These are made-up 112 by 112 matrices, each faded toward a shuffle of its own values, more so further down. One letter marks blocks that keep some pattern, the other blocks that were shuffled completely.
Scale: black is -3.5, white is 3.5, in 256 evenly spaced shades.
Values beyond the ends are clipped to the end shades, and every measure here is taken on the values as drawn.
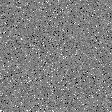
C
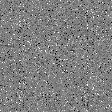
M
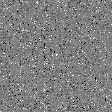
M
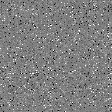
M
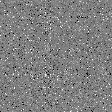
M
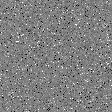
C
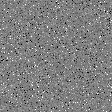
C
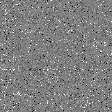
M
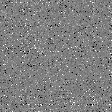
M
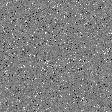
C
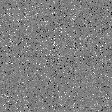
M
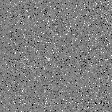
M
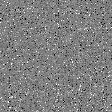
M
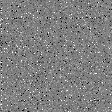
M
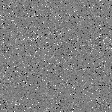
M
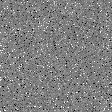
C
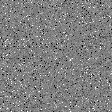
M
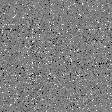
M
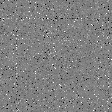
M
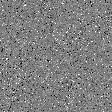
C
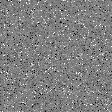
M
